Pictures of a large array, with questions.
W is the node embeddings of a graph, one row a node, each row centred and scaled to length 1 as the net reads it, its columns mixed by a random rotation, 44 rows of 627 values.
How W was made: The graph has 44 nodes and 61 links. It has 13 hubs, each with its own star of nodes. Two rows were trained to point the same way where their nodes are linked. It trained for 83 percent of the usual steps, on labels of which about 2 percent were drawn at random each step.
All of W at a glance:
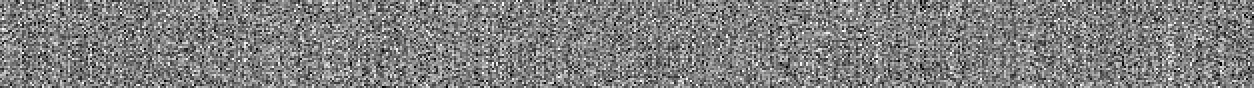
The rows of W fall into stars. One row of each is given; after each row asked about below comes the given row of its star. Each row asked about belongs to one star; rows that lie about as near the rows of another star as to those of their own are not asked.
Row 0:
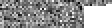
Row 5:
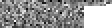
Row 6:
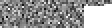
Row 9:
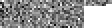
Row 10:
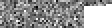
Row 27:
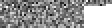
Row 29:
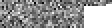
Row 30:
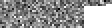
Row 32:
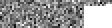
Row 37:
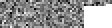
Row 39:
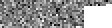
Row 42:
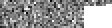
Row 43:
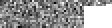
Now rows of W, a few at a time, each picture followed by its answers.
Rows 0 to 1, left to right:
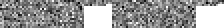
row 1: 37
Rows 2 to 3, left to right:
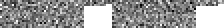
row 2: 10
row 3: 42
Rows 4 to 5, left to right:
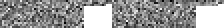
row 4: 37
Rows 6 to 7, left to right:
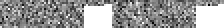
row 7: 29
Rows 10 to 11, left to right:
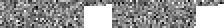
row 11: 9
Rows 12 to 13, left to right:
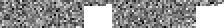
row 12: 0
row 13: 32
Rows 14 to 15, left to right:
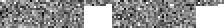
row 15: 0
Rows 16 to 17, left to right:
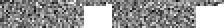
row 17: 37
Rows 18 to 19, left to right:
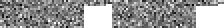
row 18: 6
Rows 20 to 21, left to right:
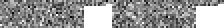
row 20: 39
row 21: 29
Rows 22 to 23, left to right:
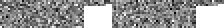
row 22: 6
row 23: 30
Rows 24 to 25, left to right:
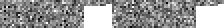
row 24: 5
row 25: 43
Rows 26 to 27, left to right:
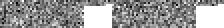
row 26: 42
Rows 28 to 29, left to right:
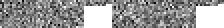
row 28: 9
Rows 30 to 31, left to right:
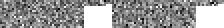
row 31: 32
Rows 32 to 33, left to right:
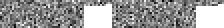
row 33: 5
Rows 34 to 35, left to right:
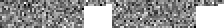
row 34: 27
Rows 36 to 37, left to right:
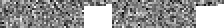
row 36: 42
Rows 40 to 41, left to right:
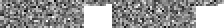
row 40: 27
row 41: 32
